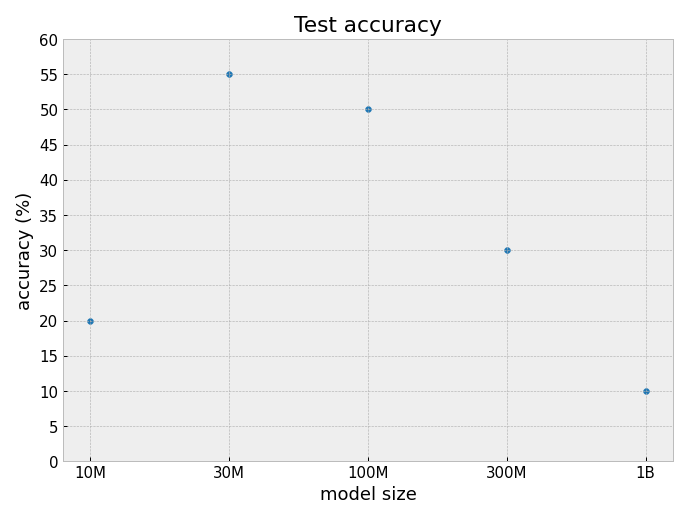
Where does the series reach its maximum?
30M
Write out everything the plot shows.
Title: Test accuracy
x-axis: model size, ticks 10M 30M 100M 300M 1B
y-axis: accuracy (%), ticks 0 5 10 15 20 25 30 35 40 45 50 55 60
Values:
20 55 50 30 10
